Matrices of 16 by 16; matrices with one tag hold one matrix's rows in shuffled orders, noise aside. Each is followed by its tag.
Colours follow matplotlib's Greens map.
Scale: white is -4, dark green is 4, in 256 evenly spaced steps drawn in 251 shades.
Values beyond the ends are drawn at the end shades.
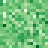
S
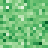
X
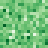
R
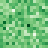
R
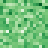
X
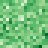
X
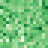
X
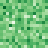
R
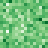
X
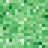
X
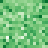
X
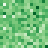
S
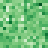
X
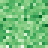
X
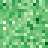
S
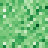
S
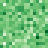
S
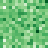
S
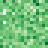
S
